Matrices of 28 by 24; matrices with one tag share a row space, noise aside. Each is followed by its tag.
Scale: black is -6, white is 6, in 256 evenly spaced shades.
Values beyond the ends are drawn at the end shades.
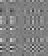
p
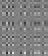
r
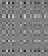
r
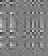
p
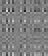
r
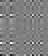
p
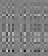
r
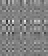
r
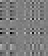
p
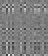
r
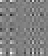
p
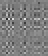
r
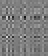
r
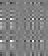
p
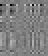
p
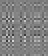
r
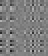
p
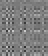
r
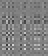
r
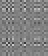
r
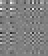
p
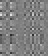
p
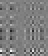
p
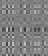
r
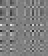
p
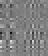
p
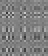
r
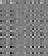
p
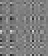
p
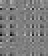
p
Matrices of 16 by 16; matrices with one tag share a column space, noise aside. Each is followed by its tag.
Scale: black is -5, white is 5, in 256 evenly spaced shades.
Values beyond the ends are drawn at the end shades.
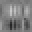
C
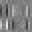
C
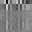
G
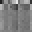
G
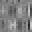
C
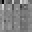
G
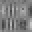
C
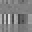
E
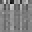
G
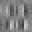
C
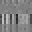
E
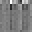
G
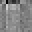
G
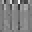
G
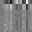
G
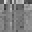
G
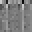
G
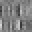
C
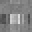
E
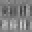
C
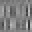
C
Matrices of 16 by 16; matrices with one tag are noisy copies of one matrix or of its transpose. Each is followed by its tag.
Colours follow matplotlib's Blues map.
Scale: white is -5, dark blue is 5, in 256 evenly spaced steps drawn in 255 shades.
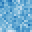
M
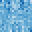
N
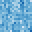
N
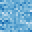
N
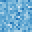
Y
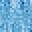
N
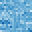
N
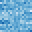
N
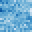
M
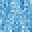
N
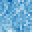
M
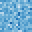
Y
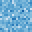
Y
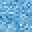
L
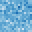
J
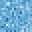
J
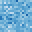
L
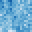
M
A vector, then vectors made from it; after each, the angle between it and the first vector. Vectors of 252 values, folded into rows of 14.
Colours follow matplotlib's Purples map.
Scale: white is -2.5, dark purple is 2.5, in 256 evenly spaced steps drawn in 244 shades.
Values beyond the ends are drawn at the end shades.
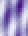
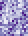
partly opposed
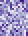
orthogonal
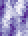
nearly opposite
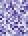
orthogonal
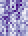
partly aligned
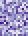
orthogonal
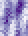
nearly parallel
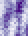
nearly parallel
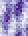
nearly parallel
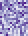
orthogonal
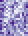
partly opposed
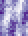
nearly opposite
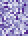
orthogonal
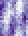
nearly opposite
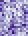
partly opposed
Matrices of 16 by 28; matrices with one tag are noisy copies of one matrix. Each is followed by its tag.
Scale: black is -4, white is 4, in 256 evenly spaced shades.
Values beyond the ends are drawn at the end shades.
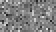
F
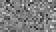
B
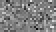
B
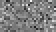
B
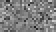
B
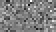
B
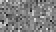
F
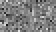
F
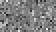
F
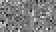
F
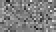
B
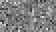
F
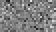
B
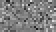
B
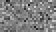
B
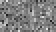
F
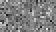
F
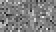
F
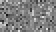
F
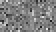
F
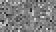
F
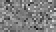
B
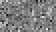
F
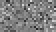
B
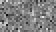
F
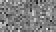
F
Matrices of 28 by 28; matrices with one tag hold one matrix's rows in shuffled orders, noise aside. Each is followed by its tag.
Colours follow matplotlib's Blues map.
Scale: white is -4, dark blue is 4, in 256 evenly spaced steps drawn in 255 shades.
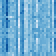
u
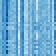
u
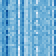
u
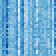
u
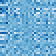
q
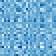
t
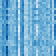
u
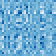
t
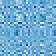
t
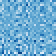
t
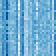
u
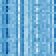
u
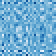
t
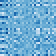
q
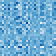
t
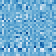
t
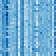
u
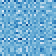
t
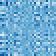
q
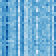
u
